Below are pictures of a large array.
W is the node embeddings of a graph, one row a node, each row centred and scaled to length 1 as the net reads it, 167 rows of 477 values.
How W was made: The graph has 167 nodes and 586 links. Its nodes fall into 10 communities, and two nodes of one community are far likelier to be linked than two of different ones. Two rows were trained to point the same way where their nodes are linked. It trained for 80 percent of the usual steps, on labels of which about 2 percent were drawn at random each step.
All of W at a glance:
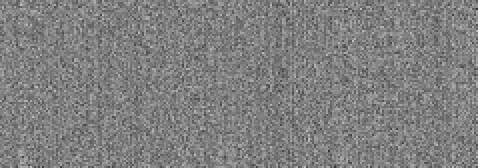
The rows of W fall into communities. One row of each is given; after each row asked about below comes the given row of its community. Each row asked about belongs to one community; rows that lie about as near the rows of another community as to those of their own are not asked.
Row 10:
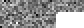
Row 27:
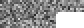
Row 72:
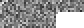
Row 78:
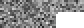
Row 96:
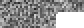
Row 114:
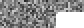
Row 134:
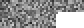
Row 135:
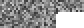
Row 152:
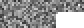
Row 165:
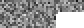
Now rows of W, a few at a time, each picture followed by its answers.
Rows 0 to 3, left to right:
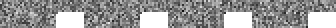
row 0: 152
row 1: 165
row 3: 134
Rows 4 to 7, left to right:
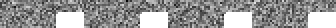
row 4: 134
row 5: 96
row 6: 114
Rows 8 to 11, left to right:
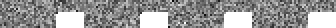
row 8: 152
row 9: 135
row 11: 114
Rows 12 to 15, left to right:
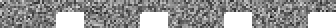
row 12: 114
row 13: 10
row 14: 10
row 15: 135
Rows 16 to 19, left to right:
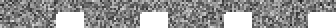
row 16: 165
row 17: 134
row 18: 152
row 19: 152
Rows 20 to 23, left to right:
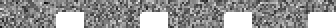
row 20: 78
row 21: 27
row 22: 27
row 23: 165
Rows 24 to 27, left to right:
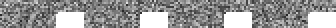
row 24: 114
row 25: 165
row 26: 72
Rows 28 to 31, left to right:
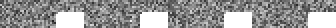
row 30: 134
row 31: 10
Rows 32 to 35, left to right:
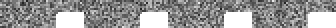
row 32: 10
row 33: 96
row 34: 134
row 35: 96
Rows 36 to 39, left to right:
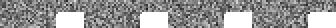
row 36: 72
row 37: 152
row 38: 165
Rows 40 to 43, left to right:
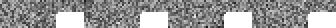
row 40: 152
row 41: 134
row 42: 152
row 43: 152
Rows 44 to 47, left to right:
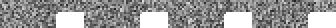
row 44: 152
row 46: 96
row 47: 96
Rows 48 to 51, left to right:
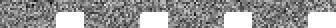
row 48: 96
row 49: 10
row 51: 114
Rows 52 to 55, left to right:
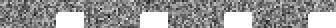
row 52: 135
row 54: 165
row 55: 96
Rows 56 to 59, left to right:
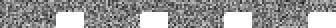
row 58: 27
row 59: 72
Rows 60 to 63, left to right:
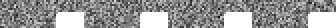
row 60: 27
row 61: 72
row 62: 114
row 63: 165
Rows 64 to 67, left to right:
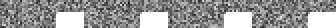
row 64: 27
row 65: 10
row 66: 10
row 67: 10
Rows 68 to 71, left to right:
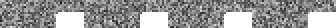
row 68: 135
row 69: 72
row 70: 96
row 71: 114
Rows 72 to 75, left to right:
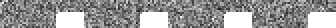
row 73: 10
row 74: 72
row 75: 135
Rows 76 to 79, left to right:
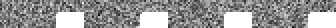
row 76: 114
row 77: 114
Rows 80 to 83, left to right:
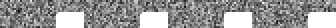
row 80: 27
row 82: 165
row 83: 10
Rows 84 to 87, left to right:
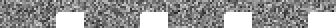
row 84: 27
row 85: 114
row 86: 135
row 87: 114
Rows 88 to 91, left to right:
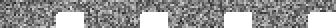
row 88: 96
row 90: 10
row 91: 72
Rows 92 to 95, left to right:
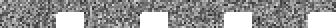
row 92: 152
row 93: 135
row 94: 135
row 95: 78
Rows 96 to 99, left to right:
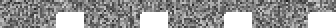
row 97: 165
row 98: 135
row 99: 96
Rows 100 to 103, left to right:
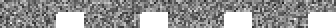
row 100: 165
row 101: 152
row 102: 134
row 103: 134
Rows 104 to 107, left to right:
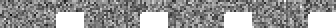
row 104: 72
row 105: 72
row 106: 134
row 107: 165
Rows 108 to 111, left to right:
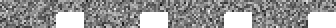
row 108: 78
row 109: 152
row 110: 114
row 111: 152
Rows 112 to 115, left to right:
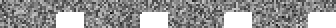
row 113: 152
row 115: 96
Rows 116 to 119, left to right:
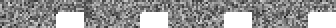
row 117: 134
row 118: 135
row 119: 134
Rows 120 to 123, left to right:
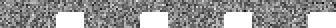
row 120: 114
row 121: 152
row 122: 96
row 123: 78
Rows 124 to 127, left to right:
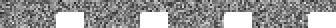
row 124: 96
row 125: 134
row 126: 165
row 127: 152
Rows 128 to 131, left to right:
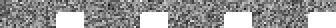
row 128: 134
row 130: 78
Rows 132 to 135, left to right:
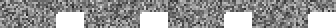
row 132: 72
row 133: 114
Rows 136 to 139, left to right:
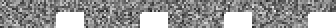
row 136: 10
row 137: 135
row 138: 165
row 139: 10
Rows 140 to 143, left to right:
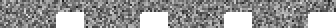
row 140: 114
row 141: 10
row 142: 135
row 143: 165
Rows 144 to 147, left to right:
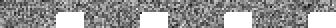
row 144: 96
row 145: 165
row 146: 114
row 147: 72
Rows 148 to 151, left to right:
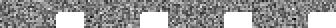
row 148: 152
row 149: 10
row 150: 135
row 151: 134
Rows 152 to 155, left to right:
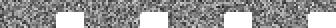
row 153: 135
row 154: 134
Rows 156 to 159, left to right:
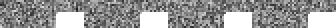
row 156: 96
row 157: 114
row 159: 165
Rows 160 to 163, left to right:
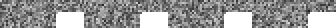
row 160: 134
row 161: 152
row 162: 135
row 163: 135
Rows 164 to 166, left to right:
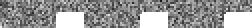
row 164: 134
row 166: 165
